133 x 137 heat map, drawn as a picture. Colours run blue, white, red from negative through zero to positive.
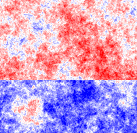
No regular stripes run through it. Overall the values sit about 50% of the way up the scale. The bottom middle is the ninth with the lowest average. A horizontal seam about 60% of the way down splits the table, and the top part is higher.
